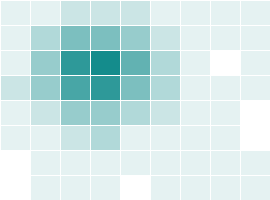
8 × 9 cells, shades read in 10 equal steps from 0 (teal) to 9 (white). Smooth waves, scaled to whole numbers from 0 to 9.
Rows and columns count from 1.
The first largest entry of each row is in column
1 1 8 7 9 9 1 1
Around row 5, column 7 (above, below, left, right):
8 8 7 8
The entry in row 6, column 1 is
8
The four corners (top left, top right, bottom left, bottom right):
8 8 9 8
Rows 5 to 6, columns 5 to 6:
6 7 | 8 8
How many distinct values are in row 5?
5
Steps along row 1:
same down same same up same same same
